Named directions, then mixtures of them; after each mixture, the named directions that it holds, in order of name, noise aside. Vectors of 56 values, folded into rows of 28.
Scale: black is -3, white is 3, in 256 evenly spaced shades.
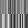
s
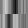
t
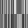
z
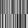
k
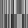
z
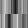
t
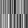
s, z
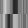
t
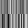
s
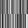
k, s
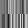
s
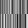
k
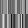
s, z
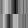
t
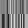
s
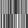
k, t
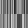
z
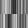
k, t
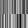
k, z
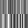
s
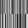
k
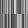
z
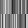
k, t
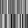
s, z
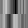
t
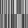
z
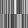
z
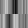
t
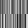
k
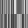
z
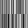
s, z
